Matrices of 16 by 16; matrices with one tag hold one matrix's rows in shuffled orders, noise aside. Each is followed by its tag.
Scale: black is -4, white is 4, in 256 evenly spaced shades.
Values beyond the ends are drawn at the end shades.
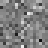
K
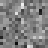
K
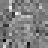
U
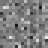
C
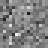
U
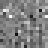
C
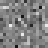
C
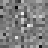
K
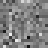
U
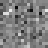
C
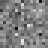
K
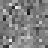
U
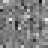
C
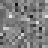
C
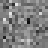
U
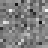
C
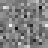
C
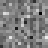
C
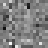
U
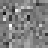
U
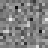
C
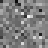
K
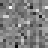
C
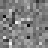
U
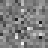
K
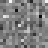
C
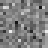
C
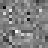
U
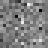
K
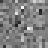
K
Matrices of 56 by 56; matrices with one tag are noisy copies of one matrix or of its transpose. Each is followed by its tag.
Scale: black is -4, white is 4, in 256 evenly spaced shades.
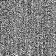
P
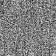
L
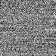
P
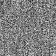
L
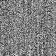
P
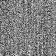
P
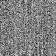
P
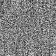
L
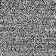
P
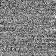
P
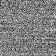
P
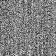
P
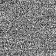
L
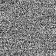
L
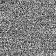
L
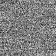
L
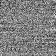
P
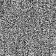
L
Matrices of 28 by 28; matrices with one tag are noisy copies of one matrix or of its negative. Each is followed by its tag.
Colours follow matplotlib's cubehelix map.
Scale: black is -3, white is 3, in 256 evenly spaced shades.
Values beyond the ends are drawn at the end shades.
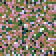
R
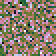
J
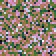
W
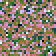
W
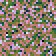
W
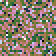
W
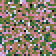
J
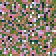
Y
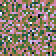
Y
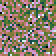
Y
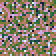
Y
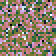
W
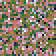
R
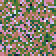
J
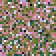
J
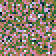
Y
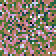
Y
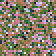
W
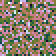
J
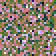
Y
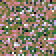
R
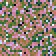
W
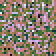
Y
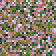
W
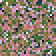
W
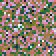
W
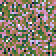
Y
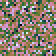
W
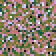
Y
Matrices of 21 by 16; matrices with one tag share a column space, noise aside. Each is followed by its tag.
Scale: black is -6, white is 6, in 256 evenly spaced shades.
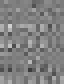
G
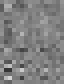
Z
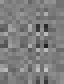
G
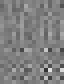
Z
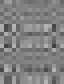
G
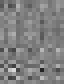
Z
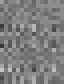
G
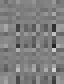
G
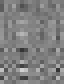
Z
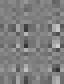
G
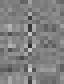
G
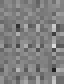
G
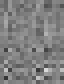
Z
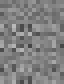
G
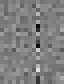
G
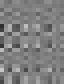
G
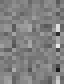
G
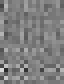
Z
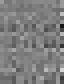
G
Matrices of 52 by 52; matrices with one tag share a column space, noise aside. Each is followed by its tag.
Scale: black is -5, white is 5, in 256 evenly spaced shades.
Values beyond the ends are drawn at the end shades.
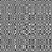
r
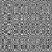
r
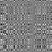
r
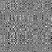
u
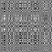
u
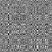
r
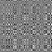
r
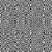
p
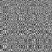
r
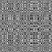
u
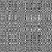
u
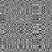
r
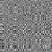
r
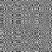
p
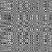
u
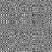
p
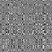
r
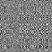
r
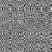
p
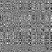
u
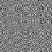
p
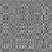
r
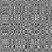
r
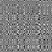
r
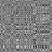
r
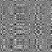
r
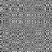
p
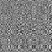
r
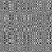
u
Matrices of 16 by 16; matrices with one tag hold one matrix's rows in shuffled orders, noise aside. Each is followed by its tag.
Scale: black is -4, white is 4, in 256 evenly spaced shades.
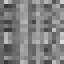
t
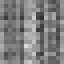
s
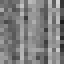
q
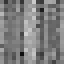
s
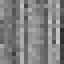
q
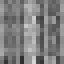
s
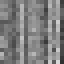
q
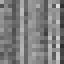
q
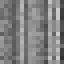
q
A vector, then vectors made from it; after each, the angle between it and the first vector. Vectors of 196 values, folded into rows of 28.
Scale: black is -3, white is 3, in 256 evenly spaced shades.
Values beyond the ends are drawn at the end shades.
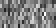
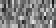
partly aligned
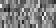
nearly parallel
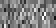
nearly parallel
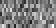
orthogonal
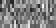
orthogonal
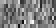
partly aligned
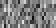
nearly opposite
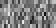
nearly opposite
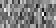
nearly opposite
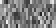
partly opposed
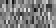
partly opposed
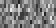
partly opposed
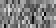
nearly opposite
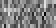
nearly opposite
